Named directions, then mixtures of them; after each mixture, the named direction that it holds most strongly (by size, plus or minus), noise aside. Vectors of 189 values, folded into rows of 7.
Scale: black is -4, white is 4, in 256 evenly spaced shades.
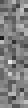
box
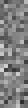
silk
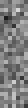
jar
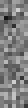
jar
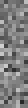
silk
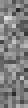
jar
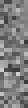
silk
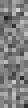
jar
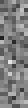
box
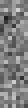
jar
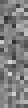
box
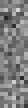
jar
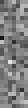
box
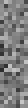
silk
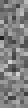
silk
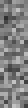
jar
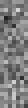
jar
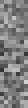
silk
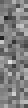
box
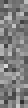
silk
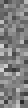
silk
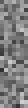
box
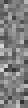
silk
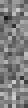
jar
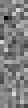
jar
